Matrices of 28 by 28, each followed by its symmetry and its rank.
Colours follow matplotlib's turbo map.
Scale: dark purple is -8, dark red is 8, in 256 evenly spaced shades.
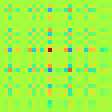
symmetric, rank one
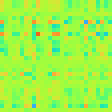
neither, rank three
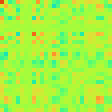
symmetric, rank three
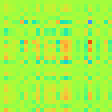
neither, rank two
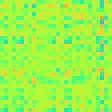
neither, rank three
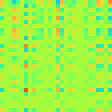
neither, rank two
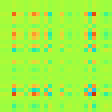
symmetric, rank one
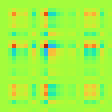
symmetric, rank one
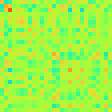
symmetric, rank three
